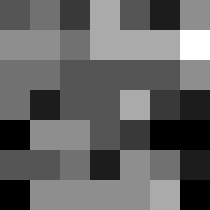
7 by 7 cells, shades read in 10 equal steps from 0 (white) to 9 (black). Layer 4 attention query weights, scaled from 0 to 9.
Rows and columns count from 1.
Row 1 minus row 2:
2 1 2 0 3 5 4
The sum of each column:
44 36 37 36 33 41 42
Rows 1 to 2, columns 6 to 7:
8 4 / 3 0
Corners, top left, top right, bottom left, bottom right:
6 4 9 9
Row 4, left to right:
5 8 6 6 3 7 8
